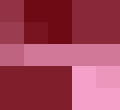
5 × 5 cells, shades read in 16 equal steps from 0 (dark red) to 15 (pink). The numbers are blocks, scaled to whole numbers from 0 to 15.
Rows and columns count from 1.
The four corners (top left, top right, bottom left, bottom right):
4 3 2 15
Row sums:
10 12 53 35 36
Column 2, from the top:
0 1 11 2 2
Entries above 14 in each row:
0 0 0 1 2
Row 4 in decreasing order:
15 14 2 2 2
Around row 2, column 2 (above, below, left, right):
0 11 5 0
